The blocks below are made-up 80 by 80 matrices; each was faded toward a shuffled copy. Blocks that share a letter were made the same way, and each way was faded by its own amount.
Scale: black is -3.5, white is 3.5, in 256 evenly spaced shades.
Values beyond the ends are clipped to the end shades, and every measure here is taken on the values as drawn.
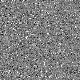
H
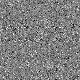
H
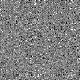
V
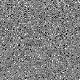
V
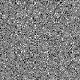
V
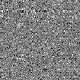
V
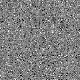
V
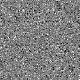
V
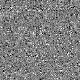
V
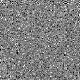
V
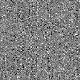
V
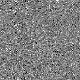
V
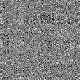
V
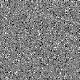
V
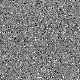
H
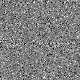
H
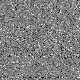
H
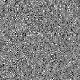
V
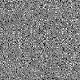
V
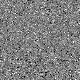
H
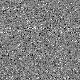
H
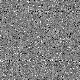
H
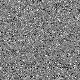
H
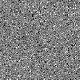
V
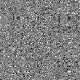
V
